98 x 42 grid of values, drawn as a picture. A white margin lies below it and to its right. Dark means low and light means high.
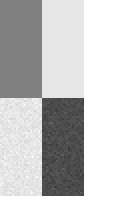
The table splits into 2 rows of 2 panels. Panel 1,1: middling, flat. Panel 1,2: very high, flat. Panel 2,1: very high, fine-grained, faint in contrast. Panel 2,2: low, fine-grained, faint in contrast.
